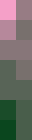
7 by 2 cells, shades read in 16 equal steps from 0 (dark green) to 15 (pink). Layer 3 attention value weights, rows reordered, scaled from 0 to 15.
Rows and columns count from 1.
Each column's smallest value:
0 4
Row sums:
24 18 16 12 10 5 4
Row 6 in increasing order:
1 4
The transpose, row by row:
15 11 8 5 5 1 0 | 9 7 8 7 5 4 4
